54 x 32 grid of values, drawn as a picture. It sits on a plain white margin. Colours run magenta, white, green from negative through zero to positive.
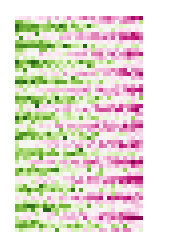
Horizontal stripes repeat 12 times down the table. Values rise toward the left. Overall the values sit about 50% of the way up the scale.
